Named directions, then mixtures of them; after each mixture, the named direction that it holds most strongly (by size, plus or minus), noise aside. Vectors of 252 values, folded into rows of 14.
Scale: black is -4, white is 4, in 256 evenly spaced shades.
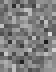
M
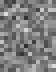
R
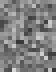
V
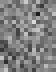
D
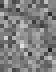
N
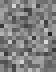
M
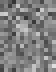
R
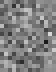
M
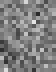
D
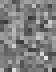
V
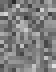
R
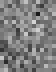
D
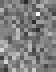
D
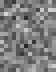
R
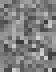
V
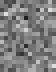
R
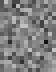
M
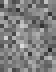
N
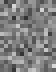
R
